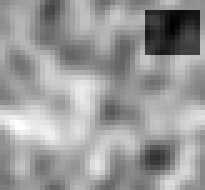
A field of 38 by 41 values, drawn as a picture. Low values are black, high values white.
Grain: blotchy. Roughest part: top right. Odd patch: lower, in the top right. Average level on the scale: 60%. Ninth with the lowest average: top right.
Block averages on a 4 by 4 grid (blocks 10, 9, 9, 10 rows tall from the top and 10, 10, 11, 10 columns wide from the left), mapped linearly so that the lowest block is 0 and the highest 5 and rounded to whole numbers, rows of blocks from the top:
3330
3433
5534
3433
